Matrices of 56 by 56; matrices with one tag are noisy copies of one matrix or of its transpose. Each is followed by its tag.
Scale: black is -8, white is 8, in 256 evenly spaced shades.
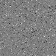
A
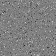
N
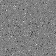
A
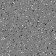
N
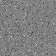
A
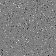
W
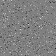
W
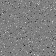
N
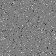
N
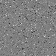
A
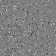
A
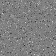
N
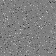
W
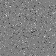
A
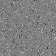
N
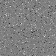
A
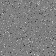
N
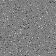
W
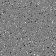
N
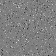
W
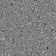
N
